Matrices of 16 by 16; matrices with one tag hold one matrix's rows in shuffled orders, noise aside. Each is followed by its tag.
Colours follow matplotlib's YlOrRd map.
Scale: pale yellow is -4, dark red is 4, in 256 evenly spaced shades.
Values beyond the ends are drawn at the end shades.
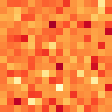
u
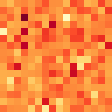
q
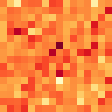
u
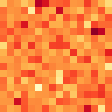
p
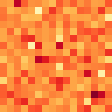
p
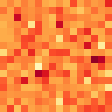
p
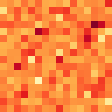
p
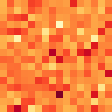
u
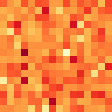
q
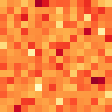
p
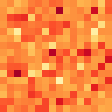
u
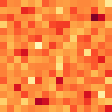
p
